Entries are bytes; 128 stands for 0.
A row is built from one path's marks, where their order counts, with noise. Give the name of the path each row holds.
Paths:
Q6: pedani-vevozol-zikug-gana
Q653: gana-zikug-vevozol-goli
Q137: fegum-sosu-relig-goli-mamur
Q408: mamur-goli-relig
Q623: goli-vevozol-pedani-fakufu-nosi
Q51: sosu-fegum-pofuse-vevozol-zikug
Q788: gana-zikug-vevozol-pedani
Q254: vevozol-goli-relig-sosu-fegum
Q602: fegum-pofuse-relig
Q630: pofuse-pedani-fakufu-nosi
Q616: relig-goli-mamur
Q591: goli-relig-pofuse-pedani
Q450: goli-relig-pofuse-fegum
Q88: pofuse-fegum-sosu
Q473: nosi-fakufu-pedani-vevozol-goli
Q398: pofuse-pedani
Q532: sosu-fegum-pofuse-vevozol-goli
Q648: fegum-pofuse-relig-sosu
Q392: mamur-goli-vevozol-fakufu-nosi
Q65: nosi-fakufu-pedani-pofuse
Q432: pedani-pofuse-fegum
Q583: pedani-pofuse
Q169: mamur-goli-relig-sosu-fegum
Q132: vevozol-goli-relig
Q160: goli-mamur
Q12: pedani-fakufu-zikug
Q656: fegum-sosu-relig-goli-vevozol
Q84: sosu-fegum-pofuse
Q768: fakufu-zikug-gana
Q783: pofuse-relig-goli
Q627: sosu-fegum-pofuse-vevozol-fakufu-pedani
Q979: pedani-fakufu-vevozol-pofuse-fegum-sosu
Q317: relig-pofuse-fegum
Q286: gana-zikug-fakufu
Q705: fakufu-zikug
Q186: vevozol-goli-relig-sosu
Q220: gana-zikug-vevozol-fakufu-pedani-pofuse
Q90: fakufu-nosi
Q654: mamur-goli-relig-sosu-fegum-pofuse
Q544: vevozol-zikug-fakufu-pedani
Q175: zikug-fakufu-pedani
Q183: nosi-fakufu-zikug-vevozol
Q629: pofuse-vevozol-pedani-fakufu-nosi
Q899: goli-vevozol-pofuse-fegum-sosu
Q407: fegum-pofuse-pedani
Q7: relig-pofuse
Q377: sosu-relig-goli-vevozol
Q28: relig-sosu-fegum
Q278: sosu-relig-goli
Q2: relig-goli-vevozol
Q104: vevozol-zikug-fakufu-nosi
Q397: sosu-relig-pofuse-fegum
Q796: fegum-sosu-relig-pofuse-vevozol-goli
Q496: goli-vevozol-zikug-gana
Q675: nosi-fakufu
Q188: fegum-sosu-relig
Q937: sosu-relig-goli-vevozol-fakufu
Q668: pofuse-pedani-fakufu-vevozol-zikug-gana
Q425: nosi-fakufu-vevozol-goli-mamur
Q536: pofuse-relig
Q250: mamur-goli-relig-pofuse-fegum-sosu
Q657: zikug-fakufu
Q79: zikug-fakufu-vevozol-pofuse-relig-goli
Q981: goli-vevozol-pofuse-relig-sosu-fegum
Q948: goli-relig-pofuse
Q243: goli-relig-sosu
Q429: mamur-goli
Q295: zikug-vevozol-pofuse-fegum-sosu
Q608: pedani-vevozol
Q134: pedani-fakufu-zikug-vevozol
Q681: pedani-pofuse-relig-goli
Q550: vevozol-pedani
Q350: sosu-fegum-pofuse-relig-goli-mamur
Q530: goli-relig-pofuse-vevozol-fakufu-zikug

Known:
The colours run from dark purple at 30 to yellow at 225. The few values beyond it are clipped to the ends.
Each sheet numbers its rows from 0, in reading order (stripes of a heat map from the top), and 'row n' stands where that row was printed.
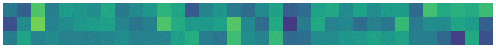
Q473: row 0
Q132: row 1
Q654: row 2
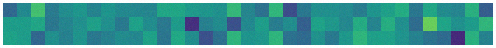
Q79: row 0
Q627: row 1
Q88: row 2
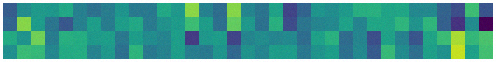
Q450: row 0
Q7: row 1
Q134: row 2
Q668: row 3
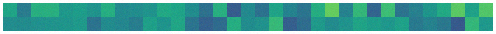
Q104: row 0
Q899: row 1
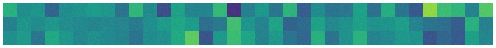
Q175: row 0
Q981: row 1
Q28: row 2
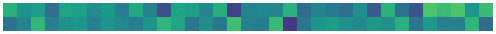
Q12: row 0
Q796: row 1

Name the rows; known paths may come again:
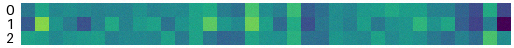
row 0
Q654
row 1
Q536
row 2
Q295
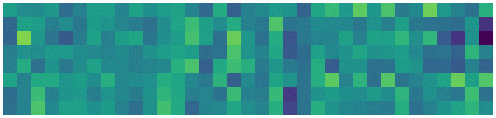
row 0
Q630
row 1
Q350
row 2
Q7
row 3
Q981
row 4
Q188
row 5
Q104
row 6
Q796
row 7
Q656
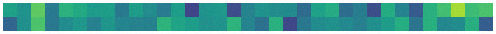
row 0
Q134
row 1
Q79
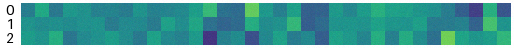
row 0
Q397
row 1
Q899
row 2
Q627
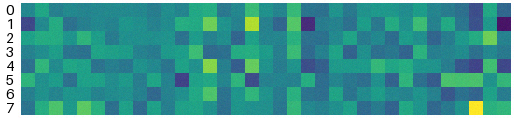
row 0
Q250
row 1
Q783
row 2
Q51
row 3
Q186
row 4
Q317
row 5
Q12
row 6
Q169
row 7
Q496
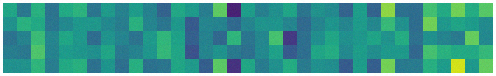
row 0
Q657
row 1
Q220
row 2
Q532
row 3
Q473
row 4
Q286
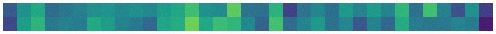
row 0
Q681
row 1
Q408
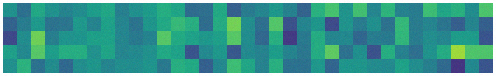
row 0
Q623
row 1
Q278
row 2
Q132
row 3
Q183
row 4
Q648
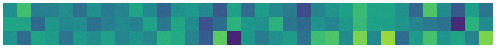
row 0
Q407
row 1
Q88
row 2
Q675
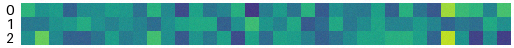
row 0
Q175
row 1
Q254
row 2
Q583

